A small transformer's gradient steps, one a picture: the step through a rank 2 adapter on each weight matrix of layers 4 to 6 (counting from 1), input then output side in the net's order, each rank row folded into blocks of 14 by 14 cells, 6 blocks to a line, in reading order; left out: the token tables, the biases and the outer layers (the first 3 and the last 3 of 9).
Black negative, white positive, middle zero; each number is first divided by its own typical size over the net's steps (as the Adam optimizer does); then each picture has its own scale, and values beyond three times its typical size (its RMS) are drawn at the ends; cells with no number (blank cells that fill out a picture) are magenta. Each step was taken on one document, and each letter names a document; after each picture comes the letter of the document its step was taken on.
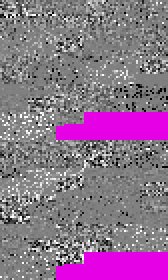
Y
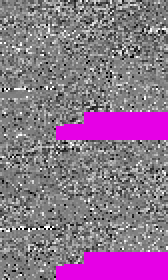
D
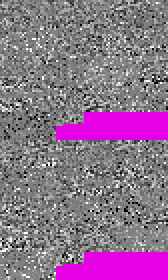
D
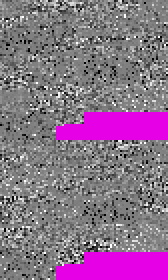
D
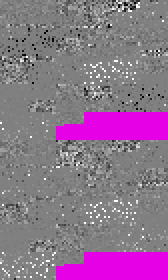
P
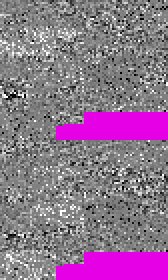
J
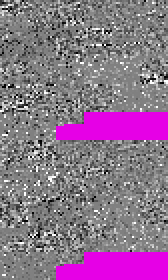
Y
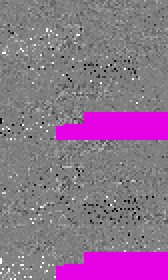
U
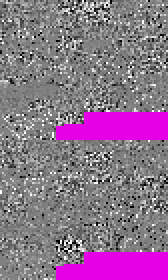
J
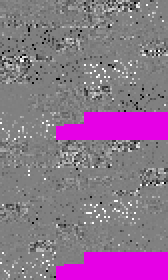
P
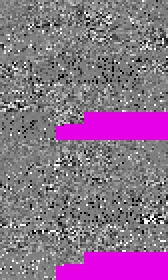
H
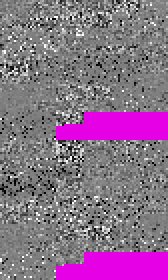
H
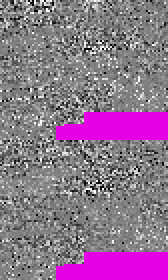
Y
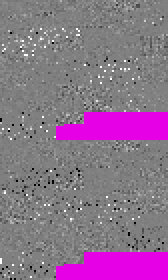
U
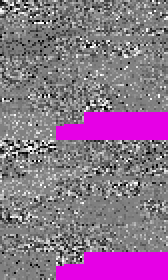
Y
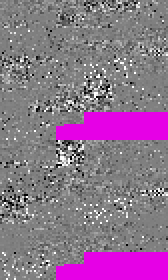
P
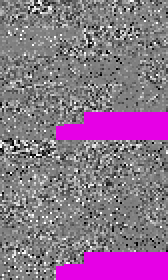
Y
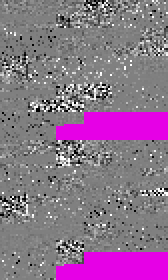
P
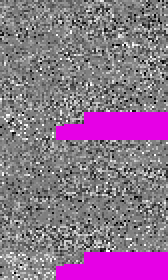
J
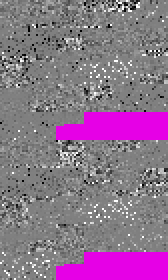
P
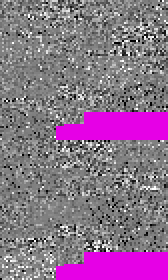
J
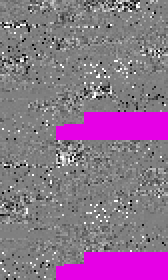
P
